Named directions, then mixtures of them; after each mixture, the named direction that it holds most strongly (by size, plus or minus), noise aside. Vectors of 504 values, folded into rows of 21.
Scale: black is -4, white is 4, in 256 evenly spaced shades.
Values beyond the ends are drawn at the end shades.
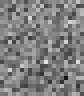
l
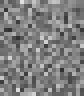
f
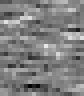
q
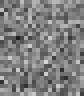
f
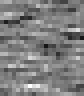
q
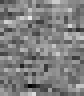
q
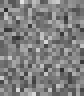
f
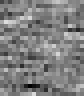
q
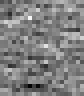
q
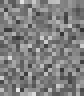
f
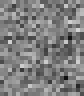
l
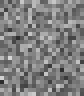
f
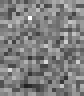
l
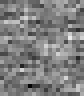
q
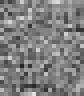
f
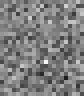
l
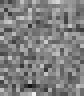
f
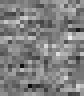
q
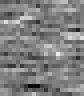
q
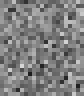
l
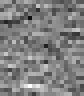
q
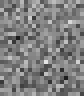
l
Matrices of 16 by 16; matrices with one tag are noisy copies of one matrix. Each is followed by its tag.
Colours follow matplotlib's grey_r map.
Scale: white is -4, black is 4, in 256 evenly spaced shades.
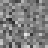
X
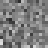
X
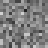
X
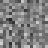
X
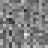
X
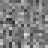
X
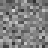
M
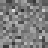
M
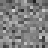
M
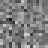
X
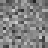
M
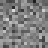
M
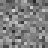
M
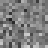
X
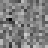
X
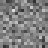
M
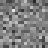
M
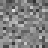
M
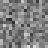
X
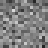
M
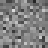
M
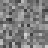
X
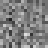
X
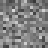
M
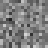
X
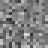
X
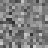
X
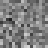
X
